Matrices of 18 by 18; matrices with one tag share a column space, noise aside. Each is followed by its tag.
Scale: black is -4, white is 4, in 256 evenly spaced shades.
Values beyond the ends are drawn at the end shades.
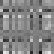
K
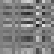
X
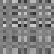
X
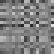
X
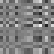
X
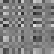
X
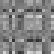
K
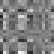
K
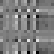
K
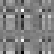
K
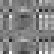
K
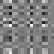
X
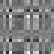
K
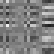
X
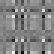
K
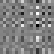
X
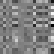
X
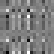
K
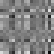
K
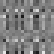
K
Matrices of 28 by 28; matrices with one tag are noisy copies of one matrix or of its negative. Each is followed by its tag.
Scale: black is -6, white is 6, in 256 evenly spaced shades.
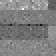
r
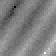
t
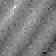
t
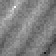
t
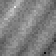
t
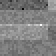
r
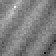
t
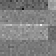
r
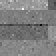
r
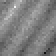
t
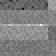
r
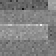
r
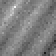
t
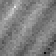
t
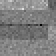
r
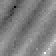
t
